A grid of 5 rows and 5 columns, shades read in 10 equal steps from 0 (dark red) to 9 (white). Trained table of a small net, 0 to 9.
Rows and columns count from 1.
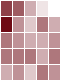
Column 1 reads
2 0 4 4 6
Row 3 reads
4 5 6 6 5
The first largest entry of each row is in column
5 3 3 4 3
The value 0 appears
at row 2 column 1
